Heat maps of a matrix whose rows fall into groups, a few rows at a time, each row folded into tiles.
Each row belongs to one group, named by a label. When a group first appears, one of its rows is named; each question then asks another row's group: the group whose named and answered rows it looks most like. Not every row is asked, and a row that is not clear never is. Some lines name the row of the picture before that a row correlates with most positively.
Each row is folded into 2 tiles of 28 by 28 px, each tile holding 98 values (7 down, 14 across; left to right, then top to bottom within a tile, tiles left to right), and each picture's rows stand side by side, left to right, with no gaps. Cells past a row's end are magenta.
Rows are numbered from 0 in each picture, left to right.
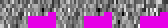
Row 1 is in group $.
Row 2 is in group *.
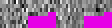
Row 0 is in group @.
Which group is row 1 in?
$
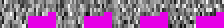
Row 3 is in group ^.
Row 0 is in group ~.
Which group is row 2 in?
@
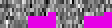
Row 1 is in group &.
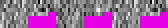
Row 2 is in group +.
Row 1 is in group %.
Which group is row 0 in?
+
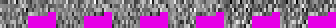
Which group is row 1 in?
^
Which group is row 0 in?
&
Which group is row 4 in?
&
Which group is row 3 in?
@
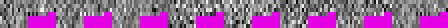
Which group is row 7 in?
%
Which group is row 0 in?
%
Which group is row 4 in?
@
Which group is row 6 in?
+
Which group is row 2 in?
$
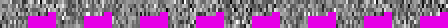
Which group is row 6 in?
^
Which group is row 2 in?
%
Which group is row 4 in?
&
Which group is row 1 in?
*
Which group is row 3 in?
@
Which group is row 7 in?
+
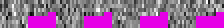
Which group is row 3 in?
^
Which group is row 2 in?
*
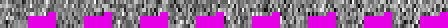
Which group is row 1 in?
^
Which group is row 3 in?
&
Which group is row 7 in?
@
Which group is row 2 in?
~
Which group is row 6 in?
@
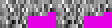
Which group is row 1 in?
@
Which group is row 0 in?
@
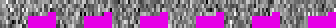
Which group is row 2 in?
&
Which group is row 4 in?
~
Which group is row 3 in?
+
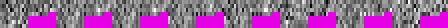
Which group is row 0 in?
&
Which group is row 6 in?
$
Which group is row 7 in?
@
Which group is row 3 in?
%
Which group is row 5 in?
~
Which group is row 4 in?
%
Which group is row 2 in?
%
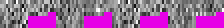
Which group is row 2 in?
@
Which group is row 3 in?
$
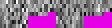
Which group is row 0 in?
@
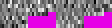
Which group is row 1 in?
+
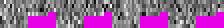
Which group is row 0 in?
$
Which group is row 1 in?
+
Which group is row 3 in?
&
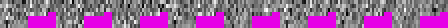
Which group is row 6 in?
*
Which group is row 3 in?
*
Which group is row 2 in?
+
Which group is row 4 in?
%
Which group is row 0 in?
*
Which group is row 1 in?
&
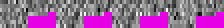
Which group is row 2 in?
$
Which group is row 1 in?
$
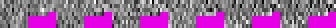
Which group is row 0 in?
%
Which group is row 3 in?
+
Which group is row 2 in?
^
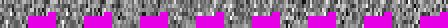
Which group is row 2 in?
~
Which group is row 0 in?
~
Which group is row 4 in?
*
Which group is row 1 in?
~
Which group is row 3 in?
*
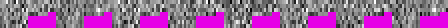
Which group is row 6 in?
^
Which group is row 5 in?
@
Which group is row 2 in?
@
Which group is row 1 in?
%
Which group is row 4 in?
&
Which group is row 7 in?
%
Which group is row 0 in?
@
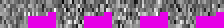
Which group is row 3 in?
&
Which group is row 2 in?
*
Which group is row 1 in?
&
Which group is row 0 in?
$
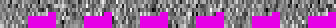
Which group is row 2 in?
$
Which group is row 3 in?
%
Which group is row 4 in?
$
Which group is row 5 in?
+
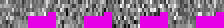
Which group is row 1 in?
*
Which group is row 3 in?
*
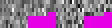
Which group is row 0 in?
*
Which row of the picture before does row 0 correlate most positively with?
0
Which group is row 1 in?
@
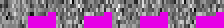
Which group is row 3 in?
&
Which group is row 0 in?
~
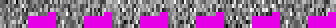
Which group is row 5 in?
~
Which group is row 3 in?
@
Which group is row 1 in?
~
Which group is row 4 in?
^
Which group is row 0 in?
&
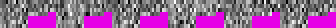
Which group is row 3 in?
@
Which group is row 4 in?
+
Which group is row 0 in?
&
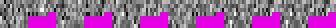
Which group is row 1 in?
~
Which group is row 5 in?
~
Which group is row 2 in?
~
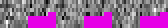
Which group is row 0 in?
~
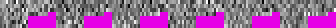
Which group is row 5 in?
$
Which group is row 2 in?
+
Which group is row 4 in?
+
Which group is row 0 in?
@
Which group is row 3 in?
^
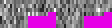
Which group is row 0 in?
$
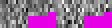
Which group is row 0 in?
&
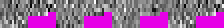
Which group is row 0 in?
+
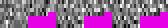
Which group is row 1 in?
^
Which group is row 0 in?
~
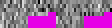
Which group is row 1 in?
%
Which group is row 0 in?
+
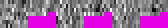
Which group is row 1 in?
$
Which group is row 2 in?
$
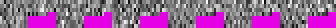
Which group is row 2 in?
&
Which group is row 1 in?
~
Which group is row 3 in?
^
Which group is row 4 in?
^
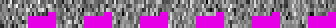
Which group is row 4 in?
*
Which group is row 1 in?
&
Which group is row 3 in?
+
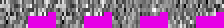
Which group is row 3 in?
+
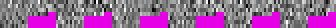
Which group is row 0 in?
^
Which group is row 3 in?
^
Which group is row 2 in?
$
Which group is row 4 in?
@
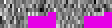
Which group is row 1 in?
+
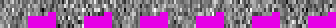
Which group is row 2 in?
%
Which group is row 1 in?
^
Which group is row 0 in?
$
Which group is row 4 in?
@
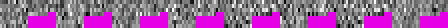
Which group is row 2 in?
$
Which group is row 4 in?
^
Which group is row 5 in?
%
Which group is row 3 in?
*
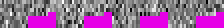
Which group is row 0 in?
~
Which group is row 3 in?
+
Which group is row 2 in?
%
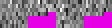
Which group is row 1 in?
*
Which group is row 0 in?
^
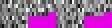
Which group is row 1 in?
@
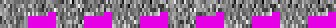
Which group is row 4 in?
+
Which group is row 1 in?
&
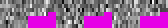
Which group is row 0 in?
*
